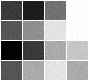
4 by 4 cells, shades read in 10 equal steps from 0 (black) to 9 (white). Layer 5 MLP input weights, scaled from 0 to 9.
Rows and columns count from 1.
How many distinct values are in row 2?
4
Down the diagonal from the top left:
2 5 6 6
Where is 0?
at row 3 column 1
